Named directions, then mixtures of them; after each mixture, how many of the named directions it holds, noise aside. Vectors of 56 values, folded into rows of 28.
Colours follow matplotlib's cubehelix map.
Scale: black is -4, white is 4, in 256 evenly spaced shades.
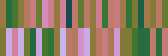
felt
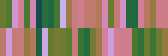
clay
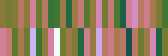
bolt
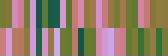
two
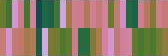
one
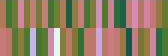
one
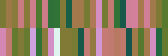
one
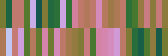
three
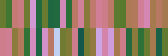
two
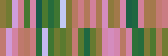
one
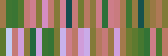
one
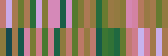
three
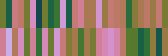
three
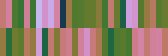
one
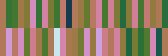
two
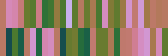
one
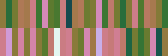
two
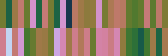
three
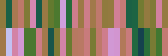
two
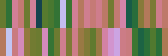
two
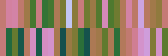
one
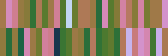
two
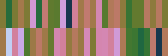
three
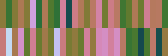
three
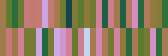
three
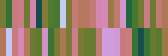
two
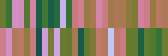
two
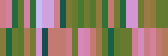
one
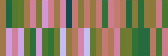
one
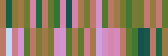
three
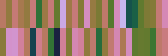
three
